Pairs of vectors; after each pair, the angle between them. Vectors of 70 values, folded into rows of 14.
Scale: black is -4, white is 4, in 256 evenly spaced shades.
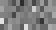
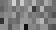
nearly opposite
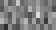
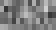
partly opposed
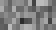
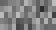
orthogonal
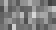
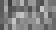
partly aligned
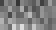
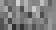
nearly opposite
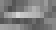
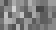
orthogonal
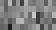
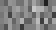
orthogonal
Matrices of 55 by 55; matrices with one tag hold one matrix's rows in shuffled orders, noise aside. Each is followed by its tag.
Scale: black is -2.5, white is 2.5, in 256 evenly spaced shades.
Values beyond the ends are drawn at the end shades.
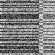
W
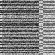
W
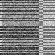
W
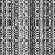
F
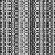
F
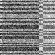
W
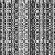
F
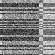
W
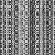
F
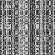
F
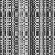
F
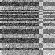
W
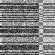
W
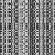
F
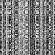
F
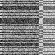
W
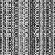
F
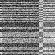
W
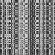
F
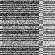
W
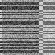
W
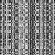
F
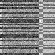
W
